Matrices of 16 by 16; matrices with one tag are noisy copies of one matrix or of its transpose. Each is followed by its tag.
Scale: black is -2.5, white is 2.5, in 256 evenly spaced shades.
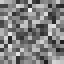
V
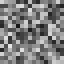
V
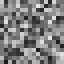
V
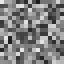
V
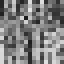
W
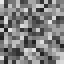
V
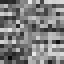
W
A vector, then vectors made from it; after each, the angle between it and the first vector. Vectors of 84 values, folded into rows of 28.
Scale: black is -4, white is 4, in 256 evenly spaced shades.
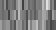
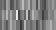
partly opposed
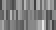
partly aligned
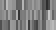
nearly opposite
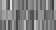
orthogonal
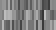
partly opposed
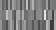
orthogonal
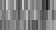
nearly opposite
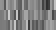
nearly opposite
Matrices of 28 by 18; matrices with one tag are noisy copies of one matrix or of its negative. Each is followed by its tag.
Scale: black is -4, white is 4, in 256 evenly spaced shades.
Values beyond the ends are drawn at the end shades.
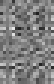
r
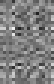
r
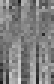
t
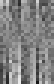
t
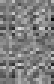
r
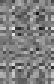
r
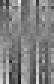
t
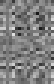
r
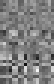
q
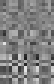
q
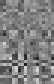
q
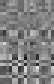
q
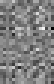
r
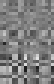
q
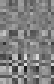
q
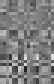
q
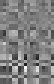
q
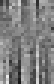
t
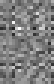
r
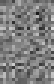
r
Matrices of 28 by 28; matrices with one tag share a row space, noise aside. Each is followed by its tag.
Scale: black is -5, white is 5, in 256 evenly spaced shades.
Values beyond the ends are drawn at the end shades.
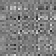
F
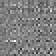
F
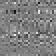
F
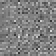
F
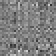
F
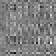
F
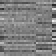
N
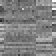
N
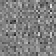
F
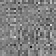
F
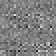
F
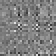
F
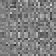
F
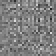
F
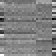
N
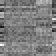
N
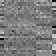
N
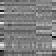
N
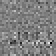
F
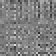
F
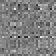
F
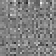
F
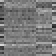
N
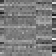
N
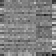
N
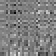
F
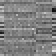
N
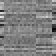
N
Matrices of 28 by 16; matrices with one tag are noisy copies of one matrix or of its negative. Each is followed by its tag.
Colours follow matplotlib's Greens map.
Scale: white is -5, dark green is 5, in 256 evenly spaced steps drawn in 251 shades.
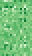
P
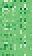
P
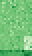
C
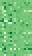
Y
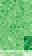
C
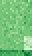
C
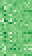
Y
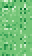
P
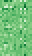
P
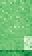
C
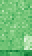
C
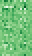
P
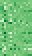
Y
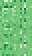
P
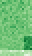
C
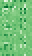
P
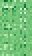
P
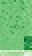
C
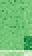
C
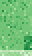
C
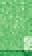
C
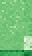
C
